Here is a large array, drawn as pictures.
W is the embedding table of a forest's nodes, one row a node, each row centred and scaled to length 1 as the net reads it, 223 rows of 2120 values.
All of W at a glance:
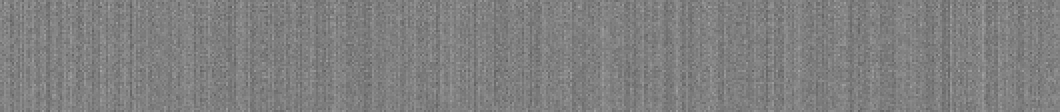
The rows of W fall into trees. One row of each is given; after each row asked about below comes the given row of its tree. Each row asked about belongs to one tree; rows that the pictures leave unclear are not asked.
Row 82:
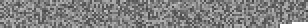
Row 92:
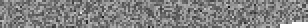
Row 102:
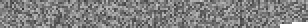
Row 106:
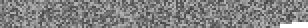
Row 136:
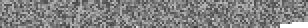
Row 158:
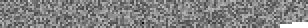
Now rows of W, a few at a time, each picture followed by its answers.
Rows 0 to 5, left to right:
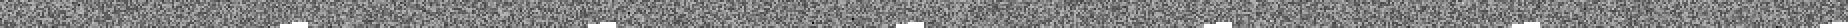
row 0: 136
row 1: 102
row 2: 102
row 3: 106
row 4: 106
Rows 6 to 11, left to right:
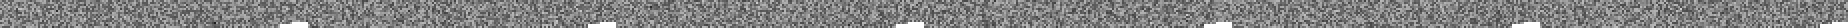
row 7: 82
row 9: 102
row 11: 82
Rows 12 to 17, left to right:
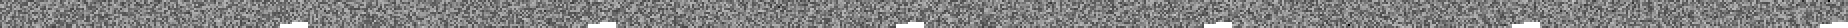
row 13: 102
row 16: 82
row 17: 82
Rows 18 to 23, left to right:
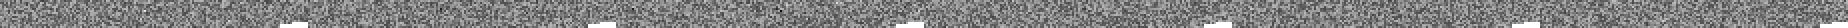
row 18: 102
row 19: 92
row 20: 158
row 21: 158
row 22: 106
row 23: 102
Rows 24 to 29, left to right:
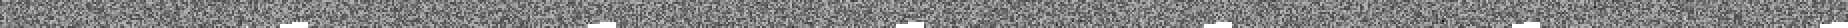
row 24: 92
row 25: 82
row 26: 106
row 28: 102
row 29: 82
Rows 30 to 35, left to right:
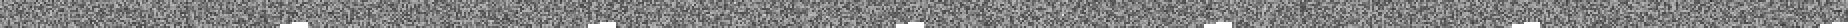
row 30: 82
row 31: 82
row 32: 102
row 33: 102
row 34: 106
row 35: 102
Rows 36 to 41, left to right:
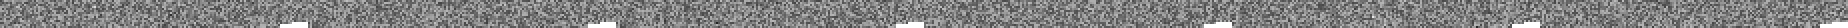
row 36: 92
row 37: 106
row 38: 106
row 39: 82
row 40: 92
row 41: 102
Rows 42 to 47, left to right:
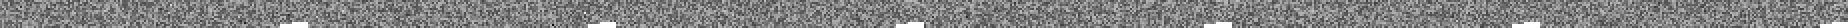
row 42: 106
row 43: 82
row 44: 102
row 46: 136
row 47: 102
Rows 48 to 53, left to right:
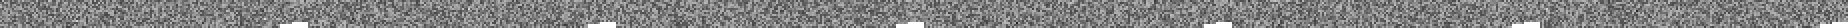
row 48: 102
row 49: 82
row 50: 102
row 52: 106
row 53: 106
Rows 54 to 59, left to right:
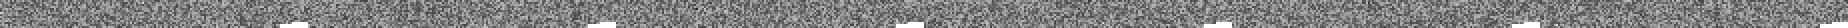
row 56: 102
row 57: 106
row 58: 158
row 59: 92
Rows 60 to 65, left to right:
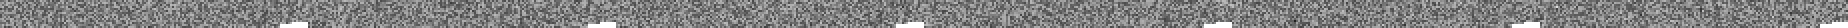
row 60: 82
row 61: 106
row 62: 82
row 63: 102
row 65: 92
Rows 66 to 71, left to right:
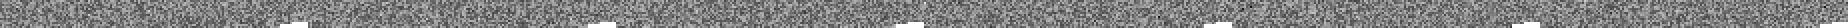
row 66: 158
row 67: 106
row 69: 102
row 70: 136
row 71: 106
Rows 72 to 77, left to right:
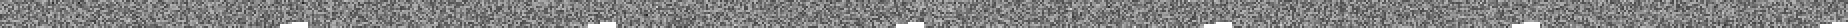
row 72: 82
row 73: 106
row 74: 102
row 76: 82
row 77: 158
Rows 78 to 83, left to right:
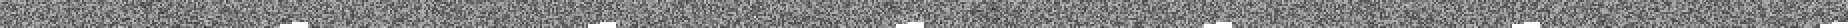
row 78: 106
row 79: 82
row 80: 158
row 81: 106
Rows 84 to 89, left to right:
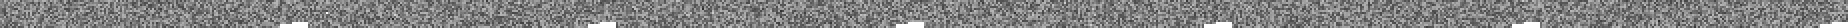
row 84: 106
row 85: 158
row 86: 158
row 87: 82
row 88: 102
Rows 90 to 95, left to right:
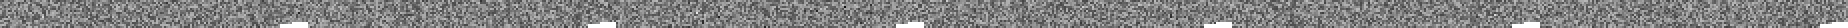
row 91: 82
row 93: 92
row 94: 102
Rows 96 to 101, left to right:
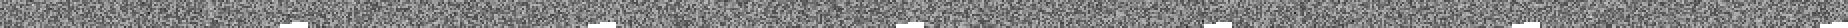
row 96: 106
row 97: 106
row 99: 102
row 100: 106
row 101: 102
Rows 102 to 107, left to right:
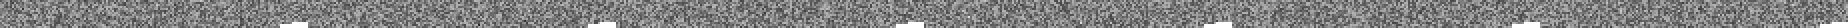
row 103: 82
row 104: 106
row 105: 158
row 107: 82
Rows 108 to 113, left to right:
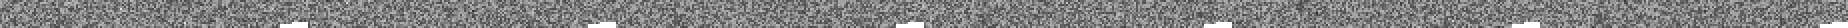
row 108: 102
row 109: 158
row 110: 102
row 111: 102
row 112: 106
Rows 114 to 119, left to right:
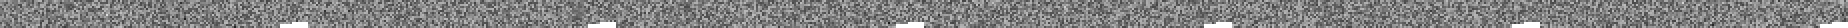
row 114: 106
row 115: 82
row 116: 106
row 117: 102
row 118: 82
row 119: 102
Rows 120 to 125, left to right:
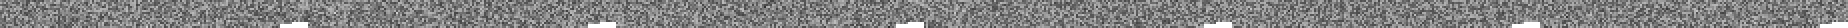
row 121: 106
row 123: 106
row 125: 82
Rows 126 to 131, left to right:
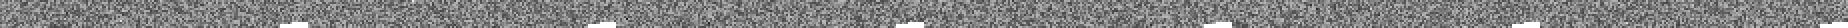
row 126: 102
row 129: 82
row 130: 136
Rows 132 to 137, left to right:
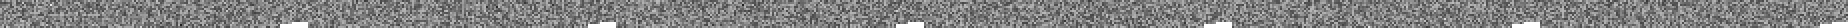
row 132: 92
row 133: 82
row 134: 82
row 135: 106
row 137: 106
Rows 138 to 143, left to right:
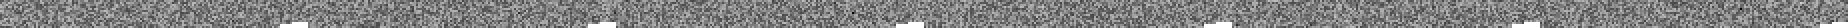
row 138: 82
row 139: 102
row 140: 106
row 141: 106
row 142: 106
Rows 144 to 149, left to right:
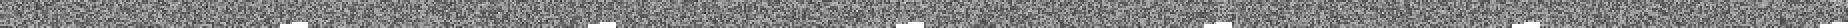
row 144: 82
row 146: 92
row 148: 92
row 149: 102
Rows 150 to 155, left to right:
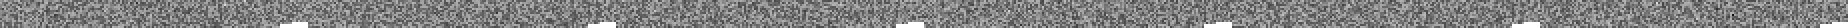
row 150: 106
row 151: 82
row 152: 92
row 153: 82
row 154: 82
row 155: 92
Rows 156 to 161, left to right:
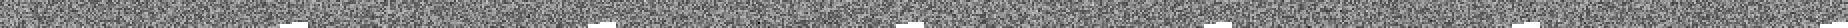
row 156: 82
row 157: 136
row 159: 102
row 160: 106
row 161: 106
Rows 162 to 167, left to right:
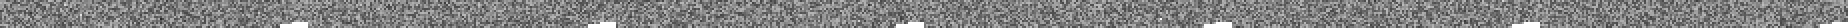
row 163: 158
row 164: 102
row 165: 82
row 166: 82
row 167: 102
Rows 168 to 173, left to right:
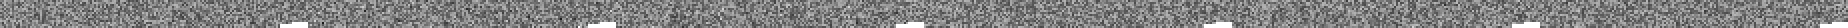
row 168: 82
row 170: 102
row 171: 82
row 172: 106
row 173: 102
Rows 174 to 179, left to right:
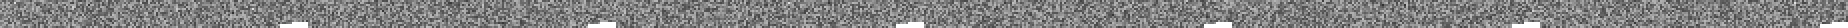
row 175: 106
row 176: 106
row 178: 106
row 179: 82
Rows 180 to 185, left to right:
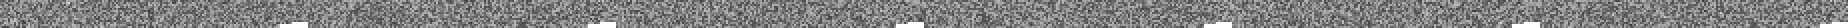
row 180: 82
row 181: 106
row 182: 102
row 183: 102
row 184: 102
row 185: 106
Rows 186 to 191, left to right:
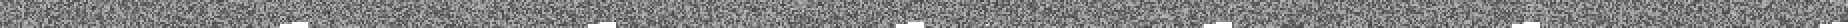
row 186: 106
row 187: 82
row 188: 158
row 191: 102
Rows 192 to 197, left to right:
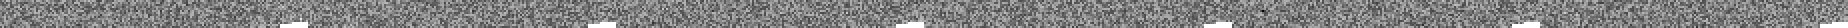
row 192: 92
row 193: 102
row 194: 158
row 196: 158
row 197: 106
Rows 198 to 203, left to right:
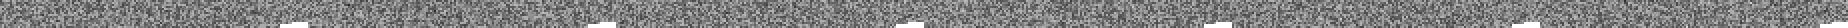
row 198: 92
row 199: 82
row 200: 106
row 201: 82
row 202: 106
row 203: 102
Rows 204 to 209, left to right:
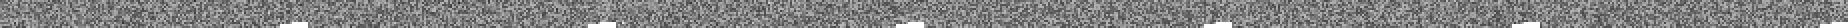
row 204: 82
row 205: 102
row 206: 158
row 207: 82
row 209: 102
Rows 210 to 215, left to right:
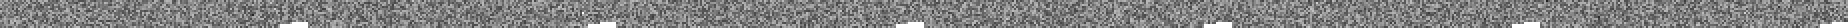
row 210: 82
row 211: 106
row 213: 102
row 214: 136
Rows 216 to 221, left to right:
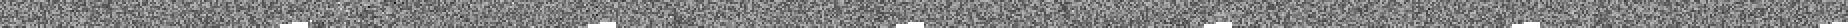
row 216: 82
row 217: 136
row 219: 158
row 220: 82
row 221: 102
